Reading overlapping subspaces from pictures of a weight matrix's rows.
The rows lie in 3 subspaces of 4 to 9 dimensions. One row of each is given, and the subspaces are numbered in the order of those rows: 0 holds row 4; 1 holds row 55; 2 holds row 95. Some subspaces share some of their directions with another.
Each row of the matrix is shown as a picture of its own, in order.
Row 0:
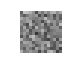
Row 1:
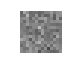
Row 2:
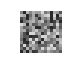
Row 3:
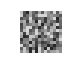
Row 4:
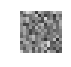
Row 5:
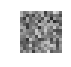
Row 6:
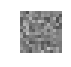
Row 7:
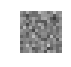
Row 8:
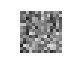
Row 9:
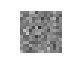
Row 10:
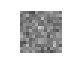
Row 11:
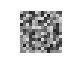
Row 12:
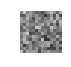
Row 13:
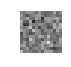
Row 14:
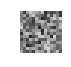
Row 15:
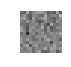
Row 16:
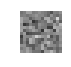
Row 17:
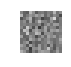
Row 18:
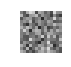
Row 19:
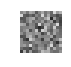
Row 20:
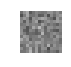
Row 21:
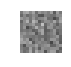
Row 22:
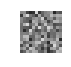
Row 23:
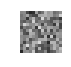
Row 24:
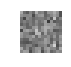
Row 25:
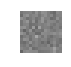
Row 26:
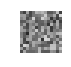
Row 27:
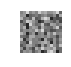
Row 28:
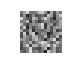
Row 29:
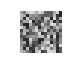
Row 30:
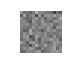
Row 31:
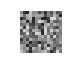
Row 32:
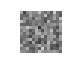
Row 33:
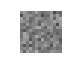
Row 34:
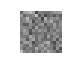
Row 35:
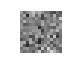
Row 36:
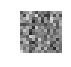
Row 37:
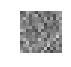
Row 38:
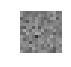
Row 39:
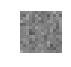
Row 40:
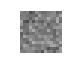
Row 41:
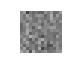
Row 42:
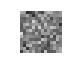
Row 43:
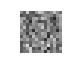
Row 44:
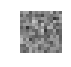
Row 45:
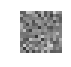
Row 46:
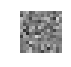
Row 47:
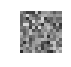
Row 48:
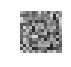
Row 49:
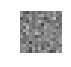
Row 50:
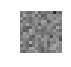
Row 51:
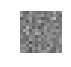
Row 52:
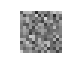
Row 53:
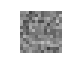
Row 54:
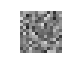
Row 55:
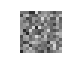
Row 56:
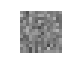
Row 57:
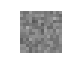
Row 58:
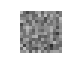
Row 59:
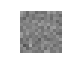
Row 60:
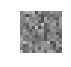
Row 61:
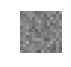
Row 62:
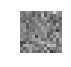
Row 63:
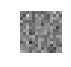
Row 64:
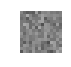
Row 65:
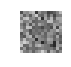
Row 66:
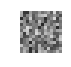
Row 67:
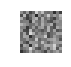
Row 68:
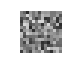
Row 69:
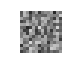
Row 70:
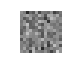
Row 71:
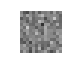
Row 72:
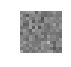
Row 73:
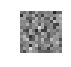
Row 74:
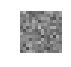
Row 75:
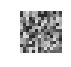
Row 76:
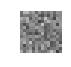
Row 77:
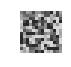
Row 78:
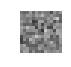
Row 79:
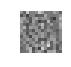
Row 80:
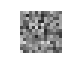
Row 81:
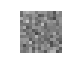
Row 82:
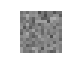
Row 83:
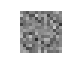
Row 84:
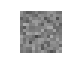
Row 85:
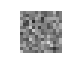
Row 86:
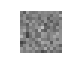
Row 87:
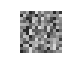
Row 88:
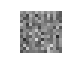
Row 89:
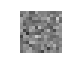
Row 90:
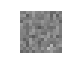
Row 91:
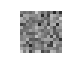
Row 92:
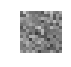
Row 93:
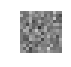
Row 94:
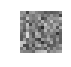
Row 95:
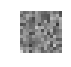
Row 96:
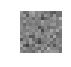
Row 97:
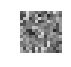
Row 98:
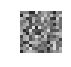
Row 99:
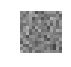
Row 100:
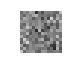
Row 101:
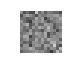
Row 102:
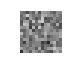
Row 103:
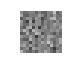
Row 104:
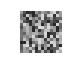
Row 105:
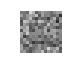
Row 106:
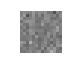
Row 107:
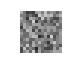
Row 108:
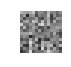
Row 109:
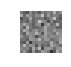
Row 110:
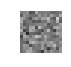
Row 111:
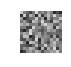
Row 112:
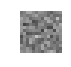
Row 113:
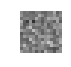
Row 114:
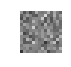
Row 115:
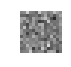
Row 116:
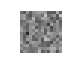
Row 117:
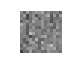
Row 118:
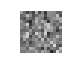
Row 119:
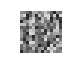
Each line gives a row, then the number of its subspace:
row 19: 2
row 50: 0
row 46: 1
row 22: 0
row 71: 1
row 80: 1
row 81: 1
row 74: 2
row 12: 2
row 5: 2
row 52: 0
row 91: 2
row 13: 1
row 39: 0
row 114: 0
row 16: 1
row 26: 2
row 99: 2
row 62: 2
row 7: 0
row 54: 0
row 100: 2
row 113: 1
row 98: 1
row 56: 0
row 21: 1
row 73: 2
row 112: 1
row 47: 1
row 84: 1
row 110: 1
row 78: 1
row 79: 0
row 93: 2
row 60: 1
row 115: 0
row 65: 2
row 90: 0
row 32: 0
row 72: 1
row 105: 1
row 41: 0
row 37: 2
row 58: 0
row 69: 0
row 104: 0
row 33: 2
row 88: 2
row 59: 2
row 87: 0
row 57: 1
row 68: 1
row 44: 1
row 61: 2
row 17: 1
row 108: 2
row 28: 0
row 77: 1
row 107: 0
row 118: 2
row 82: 0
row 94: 2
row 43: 0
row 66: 0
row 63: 0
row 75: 0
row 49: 1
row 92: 2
